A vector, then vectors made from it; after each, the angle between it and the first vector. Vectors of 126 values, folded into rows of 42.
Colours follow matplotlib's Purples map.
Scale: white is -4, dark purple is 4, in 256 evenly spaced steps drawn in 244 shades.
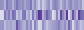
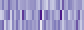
partly aligned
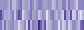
partly opposed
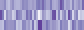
nearly opposite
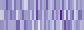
partly aligned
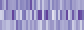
nearly parallel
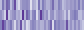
orthogonal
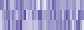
partly aligned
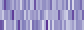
orthogonal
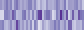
nearly parallel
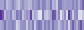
nearly opposite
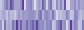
orthogonal
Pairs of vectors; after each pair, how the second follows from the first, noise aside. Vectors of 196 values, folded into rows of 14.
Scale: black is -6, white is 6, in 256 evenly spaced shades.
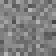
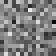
scaled up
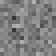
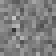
sign-scrambled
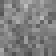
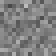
sign-scrambled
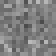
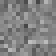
sign-scrambled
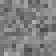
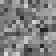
scaled up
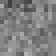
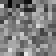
scaled up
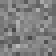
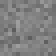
shrunk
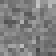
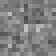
wrapped around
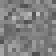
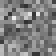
scaled up
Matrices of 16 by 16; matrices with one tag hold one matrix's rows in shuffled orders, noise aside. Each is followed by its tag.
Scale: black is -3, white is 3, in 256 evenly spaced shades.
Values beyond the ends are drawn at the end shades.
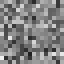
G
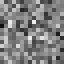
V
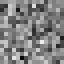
V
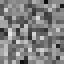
V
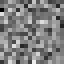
V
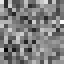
G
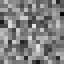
V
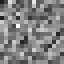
V
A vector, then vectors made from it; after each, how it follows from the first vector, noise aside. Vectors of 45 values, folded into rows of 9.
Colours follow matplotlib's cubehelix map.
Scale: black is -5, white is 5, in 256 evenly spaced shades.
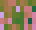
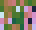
scaled up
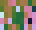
scaled up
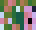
scaled up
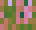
wrapped around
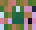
scaled up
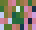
scaled up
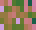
wrapped around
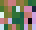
scaled up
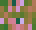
wrapped around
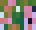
scaled up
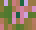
wrapped around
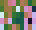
scaled up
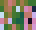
scaled up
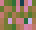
wrapped around
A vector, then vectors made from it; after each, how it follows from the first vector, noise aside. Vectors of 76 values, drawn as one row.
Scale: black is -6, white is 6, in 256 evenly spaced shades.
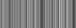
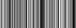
scaled up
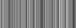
copied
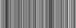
wrapped around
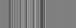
partly zeroed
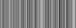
negated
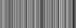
copied
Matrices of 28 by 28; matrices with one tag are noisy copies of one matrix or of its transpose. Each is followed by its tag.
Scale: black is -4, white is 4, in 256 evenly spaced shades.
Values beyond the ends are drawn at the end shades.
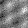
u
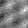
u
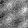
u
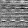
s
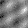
u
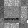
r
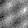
u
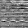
s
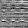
s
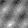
u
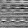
s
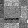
r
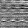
s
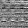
s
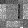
r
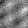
u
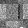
r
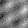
u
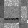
r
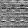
s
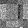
r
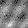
u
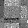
r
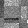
r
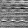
s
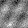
u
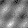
u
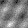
u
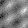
u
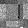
r
